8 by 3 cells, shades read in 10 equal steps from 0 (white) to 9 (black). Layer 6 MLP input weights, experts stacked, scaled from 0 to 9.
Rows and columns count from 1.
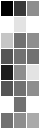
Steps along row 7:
up down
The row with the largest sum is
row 1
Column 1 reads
9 0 2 6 8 6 0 5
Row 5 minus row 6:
2 -1 -3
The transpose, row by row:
9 0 2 6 8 6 0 5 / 7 1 5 5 4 5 5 4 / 4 0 4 5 1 4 0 3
